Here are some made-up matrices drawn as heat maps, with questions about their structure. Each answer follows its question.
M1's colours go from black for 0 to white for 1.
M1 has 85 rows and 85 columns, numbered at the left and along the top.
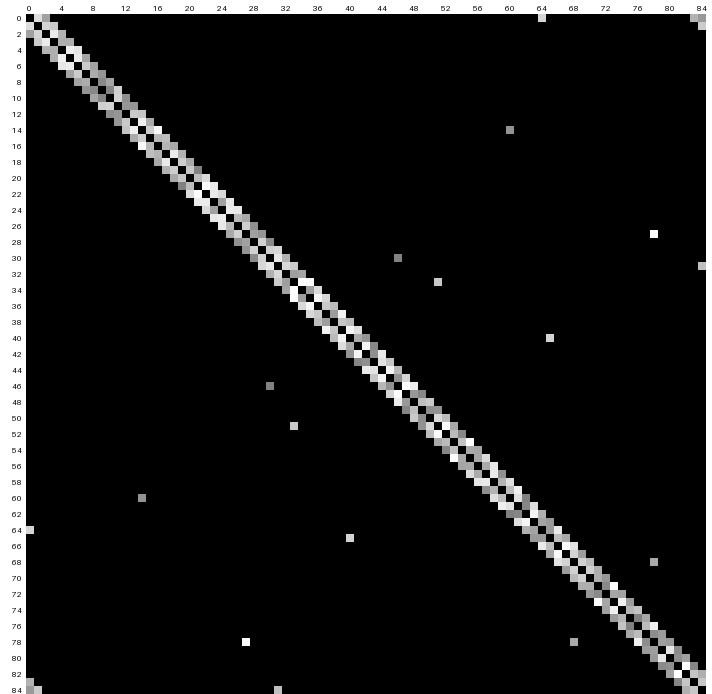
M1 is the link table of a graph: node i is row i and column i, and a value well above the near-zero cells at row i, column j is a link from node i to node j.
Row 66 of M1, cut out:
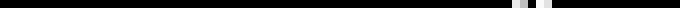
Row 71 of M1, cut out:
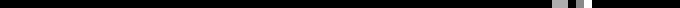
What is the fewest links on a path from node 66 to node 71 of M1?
3
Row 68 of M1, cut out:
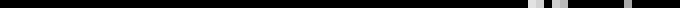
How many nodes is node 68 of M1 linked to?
5
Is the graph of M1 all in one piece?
yes
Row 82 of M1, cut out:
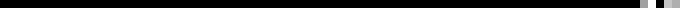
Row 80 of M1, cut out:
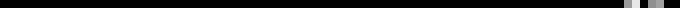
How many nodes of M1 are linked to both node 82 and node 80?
1
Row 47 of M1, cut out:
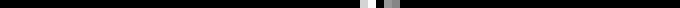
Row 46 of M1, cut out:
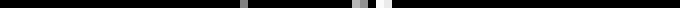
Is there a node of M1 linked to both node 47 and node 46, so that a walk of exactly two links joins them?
yes
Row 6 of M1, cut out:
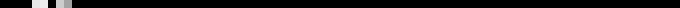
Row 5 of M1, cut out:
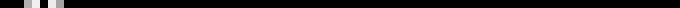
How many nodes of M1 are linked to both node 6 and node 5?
2
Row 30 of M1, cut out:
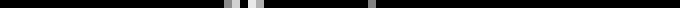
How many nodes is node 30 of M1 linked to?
5
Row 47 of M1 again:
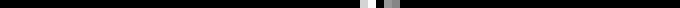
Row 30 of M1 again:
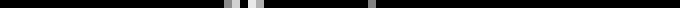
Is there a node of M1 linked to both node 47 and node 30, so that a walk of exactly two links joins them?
yes
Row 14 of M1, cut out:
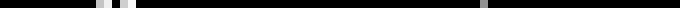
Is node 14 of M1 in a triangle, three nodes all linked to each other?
yes
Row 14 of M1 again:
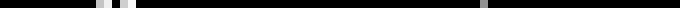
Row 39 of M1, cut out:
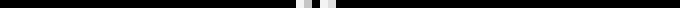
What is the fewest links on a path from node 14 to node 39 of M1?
6
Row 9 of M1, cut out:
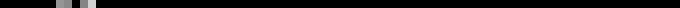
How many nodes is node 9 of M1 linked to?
4
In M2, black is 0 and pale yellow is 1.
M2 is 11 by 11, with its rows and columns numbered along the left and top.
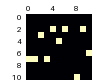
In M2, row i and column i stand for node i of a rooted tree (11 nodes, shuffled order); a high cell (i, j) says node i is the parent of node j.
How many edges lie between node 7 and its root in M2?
0
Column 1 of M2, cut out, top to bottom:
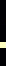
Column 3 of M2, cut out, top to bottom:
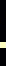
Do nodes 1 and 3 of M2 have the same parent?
yes
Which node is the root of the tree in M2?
7
